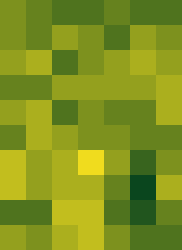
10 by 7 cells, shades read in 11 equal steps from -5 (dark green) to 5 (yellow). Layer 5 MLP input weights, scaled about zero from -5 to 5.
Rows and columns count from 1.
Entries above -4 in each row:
7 7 7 7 7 7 7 6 6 7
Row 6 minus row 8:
-4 1 -1 -2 1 4 -3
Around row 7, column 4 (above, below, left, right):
0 2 2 1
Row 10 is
1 0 2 3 0 -2 -2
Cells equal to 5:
1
